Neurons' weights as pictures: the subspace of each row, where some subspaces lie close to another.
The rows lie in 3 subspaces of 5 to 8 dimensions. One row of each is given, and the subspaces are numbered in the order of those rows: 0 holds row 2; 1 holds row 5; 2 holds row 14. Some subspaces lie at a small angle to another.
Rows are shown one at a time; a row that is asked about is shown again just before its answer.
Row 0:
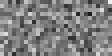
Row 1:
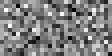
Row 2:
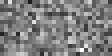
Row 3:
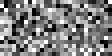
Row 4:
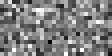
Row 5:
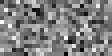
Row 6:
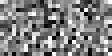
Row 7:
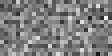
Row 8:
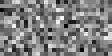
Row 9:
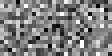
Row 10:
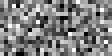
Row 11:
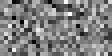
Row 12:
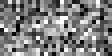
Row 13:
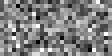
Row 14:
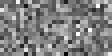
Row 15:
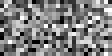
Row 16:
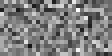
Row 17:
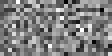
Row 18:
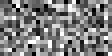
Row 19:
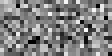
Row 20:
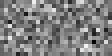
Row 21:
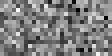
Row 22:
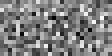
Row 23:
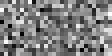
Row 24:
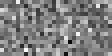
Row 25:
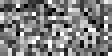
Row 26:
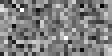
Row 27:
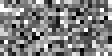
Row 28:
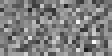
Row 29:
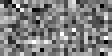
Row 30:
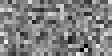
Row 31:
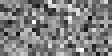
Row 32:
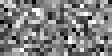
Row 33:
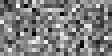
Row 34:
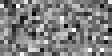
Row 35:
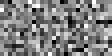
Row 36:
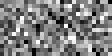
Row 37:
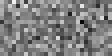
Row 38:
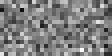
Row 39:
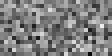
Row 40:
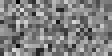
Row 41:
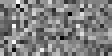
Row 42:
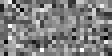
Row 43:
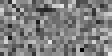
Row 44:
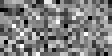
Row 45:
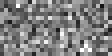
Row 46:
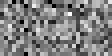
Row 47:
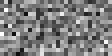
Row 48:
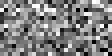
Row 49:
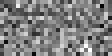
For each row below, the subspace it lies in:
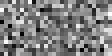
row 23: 1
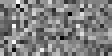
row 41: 2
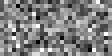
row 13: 0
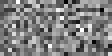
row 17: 2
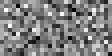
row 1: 1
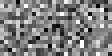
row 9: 1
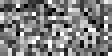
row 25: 0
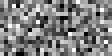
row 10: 0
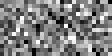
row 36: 0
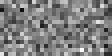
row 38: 2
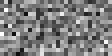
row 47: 0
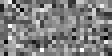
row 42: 1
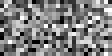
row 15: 2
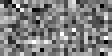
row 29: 1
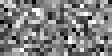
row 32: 1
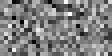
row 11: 2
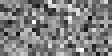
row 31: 1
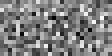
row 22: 0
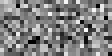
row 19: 2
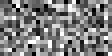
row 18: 1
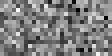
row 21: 2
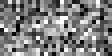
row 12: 0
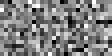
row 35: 0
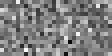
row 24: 2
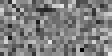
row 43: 1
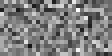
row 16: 2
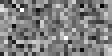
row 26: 2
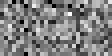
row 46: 2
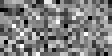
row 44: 2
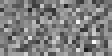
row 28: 0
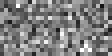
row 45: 0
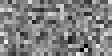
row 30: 0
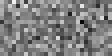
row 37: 2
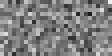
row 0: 0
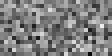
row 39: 0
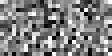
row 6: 0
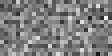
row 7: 2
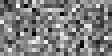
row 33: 1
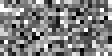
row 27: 2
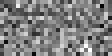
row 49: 0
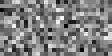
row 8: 2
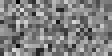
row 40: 2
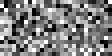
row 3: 1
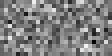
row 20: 0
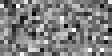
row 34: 0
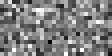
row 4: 1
